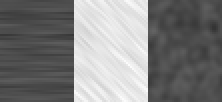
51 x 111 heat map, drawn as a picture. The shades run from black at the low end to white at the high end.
The table splits into one row of 3 panels. Panel 1,1: low, streaked across, faint in contrast. Panel 1,2: very high, slanting down to the right, faint in contrast. Panel 1,3: low, blotchy, faint in contrast.
